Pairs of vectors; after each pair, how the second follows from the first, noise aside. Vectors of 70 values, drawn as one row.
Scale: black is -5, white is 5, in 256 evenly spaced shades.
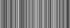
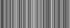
reversed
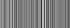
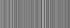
shrunk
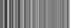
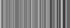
reversed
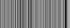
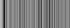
reversed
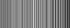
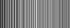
reversed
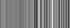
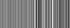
sign-scrambled
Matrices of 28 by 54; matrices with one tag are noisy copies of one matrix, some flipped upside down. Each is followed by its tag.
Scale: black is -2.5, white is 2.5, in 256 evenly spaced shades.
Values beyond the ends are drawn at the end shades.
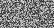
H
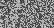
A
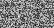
H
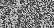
A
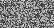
H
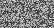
H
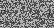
H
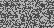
H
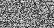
H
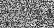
H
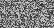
H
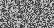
A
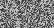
A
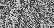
A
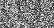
A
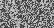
A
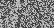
A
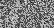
A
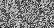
A
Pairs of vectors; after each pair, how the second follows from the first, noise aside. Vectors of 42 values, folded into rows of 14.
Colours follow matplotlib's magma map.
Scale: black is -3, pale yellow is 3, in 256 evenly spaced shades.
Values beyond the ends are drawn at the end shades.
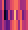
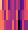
wrapped around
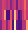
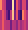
reversed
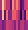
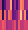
negated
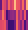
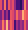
wrapped around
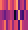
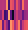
reversed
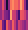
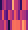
wrapped around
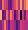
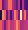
negated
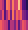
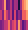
negated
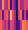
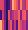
wrapped around
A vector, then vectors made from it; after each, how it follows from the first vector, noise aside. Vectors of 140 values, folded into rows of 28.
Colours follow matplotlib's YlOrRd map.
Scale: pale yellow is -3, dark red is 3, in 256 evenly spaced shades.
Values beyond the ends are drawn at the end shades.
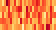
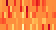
partly zeroed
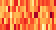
wrapped around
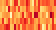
wrapped around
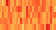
shrunk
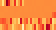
partly zeroed
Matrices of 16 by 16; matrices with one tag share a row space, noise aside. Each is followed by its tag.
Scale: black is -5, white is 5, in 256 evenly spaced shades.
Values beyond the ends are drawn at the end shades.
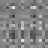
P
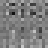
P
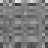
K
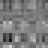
K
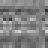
K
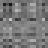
K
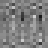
P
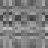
K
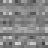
K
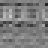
K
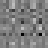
P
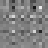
P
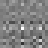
P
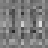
P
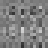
P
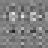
P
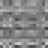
K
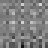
P
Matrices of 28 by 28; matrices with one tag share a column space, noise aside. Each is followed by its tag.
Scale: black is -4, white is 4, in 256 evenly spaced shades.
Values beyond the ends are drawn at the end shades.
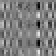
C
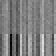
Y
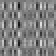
C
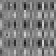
C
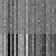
Y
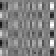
C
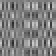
C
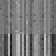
Y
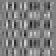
C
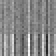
Y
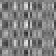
C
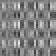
C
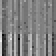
Y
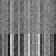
Y
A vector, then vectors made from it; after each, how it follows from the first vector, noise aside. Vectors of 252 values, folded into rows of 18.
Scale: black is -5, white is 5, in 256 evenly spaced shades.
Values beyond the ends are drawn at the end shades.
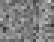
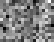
scaled up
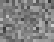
sign-scrambled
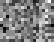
scaled up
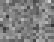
copied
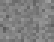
shrunk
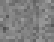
shrunk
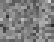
copied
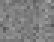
shrunk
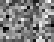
scaled up
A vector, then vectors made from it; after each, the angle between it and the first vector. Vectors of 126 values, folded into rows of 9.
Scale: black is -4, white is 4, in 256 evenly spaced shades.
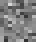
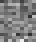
partly aligned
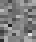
partly opposed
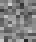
nearly parallel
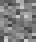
nearly opposite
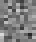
partly aligned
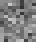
nearly parallel
